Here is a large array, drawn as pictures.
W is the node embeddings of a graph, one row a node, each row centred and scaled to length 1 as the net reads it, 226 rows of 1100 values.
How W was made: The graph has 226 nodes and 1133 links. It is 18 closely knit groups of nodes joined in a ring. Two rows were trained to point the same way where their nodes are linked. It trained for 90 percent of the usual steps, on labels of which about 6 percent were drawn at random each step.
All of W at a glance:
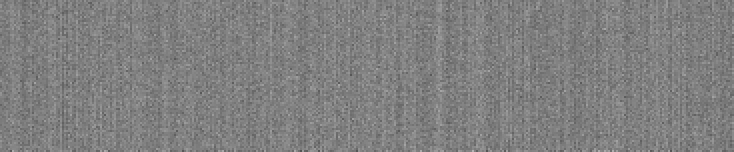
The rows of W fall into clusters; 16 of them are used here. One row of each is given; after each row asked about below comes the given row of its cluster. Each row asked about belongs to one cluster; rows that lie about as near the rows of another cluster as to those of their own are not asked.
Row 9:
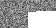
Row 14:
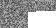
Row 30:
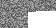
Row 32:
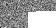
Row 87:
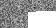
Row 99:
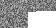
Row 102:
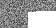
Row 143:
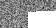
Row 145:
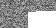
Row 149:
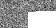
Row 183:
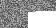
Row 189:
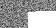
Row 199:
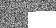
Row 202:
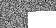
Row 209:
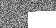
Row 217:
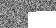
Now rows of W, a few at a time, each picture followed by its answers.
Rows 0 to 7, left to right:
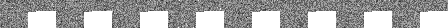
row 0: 32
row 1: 199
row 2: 143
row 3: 143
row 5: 102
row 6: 145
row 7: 32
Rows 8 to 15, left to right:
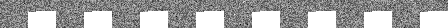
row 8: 143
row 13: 145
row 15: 183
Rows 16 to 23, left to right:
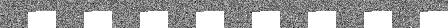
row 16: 183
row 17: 209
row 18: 217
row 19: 183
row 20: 149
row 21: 87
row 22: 9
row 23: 30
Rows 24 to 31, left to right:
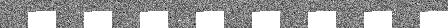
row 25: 143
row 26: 32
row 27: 30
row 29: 9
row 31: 183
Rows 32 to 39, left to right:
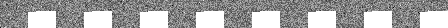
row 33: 202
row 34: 143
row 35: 199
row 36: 99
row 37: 30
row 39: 199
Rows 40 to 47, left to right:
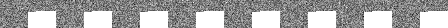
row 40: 145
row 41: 102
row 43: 183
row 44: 183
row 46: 14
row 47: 145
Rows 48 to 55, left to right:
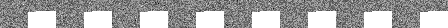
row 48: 145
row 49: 14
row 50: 202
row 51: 149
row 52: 102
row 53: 217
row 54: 32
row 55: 87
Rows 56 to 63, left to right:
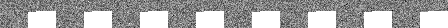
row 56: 32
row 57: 145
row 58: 199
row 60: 99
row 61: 32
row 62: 202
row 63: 189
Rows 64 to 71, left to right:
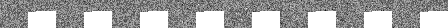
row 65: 143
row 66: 14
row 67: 32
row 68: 99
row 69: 202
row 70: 183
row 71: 209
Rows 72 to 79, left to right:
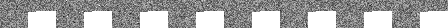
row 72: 32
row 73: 87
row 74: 30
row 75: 30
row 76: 209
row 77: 202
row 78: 217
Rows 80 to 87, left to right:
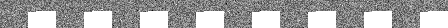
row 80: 143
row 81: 189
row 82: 143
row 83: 87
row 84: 9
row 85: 183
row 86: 199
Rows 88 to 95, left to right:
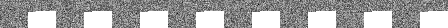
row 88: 199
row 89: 149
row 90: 209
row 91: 183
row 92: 99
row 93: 14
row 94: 32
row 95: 209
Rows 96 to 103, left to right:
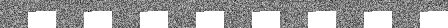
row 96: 9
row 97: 102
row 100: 143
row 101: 199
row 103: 209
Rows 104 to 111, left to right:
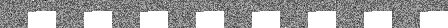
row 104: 102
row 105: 14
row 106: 30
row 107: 199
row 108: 145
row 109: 32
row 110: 209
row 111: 202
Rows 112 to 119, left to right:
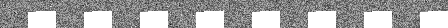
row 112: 199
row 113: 217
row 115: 32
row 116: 183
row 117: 145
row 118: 143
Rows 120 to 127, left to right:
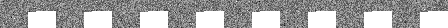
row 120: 9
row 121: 202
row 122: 202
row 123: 87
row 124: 87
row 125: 14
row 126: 209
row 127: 149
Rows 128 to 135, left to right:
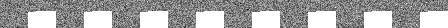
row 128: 183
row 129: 102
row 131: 102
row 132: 217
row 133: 9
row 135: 145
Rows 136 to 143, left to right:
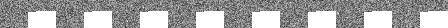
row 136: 87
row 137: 87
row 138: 99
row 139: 14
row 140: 143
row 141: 32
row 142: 9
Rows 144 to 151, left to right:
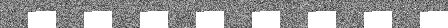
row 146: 145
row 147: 99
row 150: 199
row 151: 209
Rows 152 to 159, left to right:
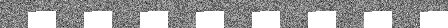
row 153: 217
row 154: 9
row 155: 149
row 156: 217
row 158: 149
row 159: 209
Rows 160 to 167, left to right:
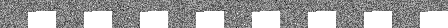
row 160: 14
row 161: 102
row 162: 199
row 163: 149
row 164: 189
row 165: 14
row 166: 9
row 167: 199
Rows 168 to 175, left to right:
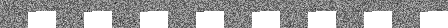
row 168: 87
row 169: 14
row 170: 189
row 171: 9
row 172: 217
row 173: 217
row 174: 99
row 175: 199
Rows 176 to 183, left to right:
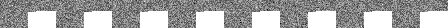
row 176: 14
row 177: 149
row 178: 209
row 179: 209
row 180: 30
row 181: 183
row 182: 202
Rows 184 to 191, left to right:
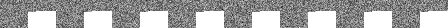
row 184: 102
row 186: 145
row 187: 217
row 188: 87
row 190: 14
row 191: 209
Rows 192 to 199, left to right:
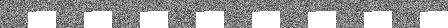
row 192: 102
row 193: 9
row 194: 143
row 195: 99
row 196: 145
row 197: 145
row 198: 217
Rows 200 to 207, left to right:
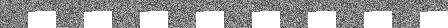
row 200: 209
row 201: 189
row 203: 189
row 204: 202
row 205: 99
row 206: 183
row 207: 143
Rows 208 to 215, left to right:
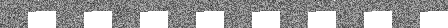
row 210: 87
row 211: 9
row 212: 143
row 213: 143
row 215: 149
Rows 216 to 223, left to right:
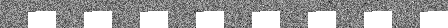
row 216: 9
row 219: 30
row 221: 149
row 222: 14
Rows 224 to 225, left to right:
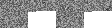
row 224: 102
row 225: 87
